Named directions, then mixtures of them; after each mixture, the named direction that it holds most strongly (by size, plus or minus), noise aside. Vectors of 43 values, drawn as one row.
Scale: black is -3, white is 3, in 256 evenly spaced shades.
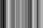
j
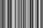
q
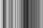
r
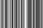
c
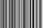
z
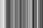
j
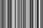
q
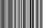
q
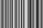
c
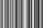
z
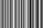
q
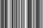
c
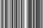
c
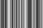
c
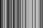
r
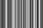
q
